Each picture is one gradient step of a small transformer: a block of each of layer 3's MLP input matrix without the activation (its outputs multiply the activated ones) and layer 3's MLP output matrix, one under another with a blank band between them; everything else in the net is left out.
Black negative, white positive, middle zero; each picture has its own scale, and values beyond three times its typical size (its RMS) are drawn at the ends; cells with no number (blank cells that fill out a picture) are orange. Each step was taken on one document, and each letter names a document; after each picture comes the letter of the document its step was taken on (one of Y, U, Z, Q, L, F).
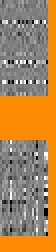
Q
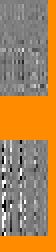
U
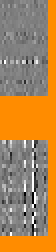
Q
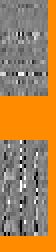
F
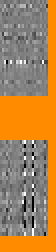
Q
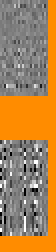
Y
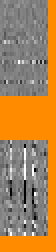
Q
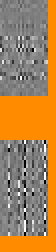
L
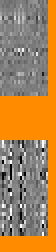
U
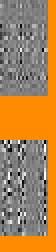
L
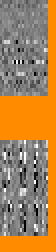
F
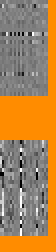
U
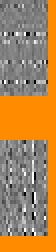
Q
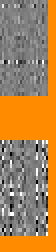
U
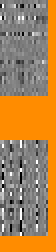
U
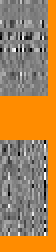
L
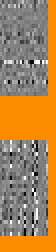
Q
